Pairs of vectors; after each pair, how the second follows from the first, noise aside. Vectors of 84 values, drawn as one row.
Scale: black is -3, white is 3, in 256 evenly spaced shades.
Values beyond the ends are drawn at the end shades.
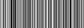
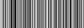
copied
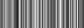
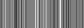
partly zeroed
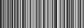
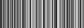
copied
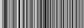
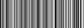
shuffled
